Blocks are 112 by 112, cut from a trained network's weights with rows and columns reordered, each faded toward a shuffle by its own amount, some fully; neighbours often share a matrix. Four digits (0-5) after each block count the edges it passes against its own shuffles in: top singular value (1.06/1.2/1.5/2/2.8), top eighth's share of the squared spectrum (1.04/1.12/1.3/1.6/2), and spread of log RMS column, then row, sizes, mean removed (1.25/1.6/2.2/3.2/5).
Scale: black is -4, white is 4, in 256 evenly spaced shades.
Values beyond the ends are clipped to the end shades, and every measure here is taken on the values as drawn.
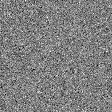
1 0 1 0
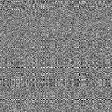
5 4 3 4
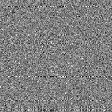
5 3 1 3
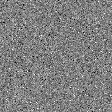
3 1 0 1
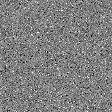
2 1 0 0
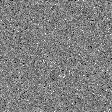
0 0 0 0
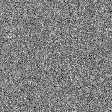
2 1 0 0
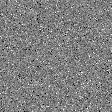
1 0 0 0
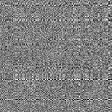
5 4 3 3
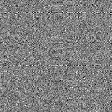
4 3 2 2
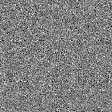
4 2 0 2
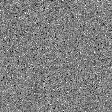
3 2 0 0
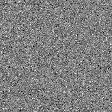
3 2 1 1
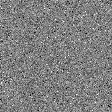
2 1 0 0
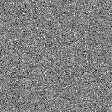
3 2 0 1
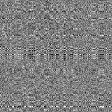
5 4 2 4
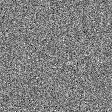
2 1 0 0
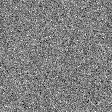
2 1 0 0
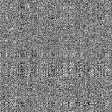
4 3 1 3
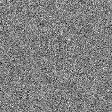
3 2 1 1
